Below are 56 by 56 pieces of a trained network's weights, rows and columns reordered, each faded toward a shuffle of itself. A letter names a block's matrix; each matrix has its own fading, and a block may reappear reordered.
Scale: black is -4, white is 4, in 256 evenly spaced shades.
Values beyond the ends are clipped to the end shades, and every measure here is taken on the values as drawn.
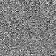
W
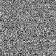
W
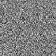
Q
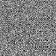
Q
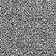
Q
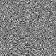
W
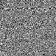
Q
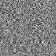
Q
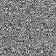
W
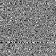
W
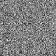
Q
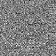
W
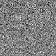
Q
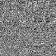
Q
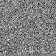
W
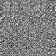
Q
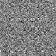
Q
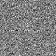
Q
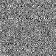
Q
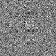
Q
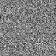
Q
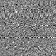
W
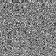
Q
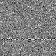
W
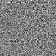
Q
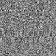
Q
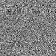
W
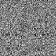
Q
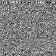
W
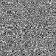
W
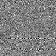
W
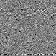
W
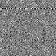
W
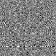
W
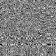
W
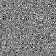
W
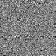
W
